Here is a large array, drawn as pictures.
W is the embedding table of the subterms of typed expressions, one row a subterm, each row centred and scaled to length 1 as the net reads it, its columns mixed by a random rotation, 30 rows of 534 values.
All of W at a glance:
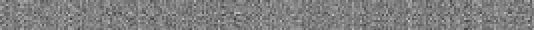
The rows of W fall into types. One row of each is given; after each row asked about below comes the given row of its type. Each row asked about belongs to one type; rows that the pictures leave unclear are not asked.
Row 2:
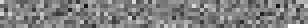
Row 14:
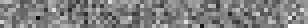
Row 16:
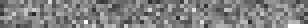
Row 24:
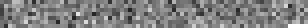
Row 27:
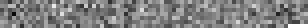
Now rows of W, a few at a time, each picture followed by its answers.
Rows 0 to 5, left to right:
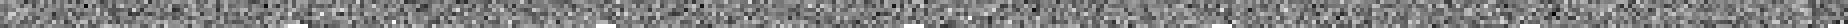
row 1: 16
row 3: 16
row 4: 14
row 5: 27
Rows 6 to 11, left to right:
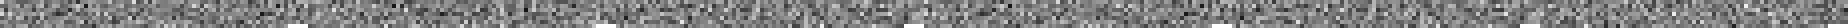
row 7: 16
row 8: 24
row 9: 2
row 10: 24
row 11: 2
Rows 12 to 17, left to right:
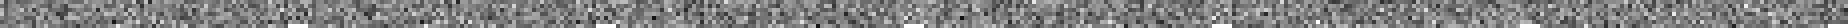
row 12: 2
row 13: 2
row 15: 14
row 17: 2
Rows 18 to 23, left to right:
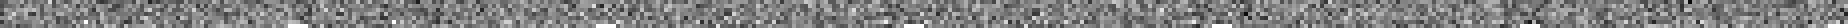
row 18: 16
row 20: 27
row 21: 27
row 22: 27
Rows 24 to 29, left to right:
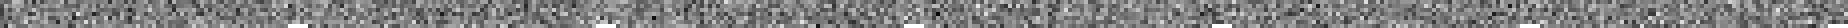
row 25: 14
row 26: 14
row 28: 2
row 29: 27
